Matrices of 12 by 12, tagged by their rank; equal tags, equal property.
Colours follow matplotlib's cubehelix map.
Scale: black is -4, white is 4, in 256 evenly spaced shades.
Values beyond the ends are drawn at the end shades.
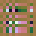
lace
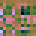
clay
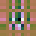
lace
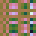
lace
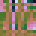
clay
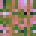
clay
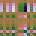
lace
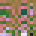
clay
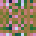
clay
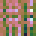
clay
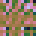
clay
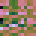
clay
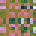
clay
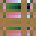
lace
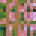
clay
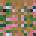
clay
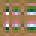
lace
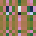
lace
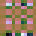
lace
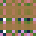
lace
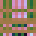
lace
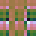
lace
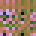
clay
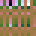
lace
